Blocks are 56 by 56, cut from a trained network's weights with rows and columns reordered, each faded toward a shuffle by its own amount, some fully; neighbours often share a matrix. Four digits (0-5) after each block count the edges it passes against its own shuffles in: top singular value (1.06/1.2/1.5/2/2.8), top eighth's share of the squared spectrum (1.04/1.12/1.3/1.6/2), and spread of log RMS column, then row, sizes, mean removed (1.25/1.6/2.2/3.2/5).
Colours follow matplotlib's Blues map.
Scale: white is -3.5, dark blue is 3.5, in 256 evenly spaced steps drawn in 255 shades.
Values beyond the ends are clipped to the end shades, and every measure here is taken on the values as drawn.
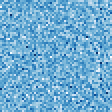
0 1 0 0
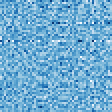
4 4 1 2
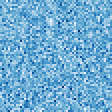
3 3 0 0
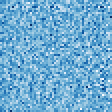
3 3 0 1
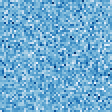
0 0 0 0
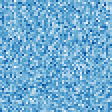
2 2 0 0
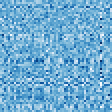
4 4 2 3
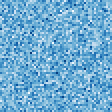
1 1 0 0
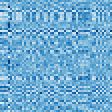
5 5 2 4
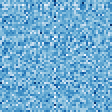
4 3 1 1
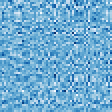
4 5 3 3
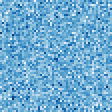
0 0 0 0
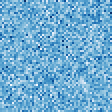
2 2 1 0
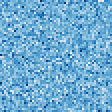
2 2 0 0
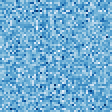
3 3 2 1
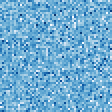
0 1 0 0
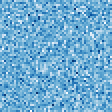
1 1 0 0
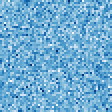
0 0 0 0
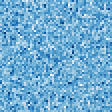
1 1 0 0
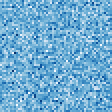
2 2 0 1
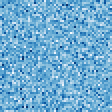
2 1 0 0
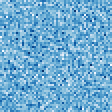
0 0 0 0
